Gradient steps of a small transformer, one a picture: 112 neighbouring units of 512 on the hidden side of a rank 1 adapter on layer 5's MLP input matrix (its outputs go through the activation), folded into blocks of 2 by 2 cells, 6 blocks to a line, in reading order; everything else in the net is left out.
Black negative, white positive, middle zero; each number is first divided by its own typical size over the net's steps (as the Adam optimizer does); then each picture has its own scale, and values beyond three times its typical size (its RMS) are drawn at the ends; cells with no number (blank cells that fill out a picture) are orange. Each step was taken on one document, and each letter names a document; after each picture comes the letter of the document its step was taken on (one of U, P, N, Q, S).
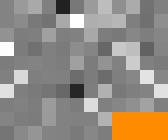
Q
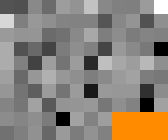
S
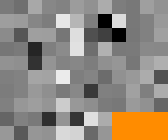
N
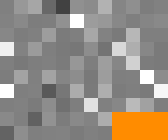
Q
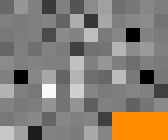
Q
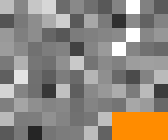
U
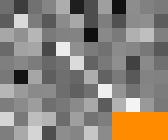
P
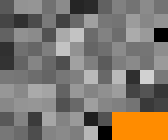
U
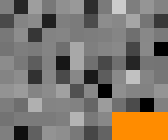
P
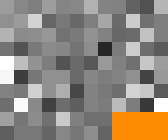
S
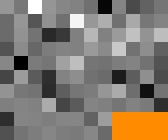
U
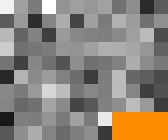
U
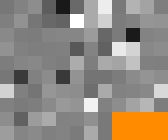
Q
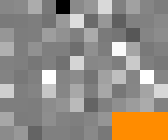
Q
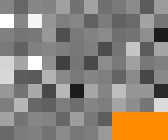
S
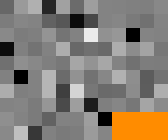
Q
